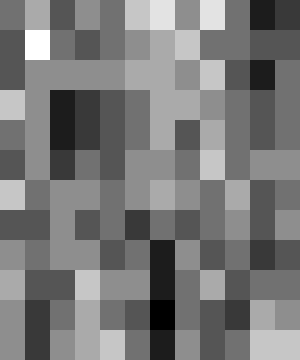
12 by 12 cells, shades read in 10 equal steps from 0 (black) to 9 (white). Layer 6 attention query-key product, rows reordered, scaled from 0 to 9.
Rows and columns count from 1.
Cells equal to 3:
29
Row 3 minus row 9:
-2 1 0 0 2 2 5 0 4 -1 -1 1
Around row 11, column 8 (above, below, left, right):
4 5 0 3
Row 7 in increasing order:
3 4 4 4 4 5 5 5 5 6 6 7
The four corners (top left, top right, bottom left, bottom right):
4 2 5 7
